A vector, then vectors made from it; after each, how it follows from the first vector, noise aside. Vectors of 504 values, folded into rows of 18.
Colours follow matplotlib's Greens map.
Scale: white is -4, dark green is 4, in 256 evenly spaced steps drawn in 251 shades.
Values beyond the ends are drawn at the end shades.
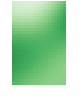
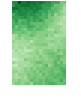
negated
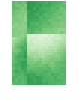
wrapped around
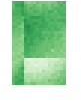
wrapped around
